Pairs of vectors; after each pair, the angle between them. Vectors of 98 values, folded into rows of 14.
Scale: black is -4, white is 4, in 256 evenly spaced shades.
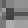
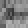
nearly parallel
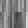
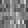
partly opposed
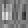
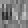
nearly opposite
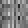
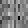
nearly parallel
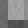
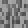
orthogonal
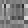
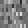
orthogonal
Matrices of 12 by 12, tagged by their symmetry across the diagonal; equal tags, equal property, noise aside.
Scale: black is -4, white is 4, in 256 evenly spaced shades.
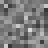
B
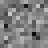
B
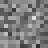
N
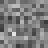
N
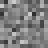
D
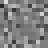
D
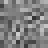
D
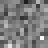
N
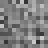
D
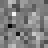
N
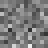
N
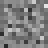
D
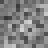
B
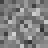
B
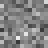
N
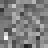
N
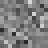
D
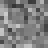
D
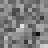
N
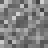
B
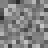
B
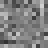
D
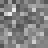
B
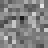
N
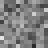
N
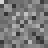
B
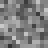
D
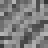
B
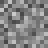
B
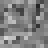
D
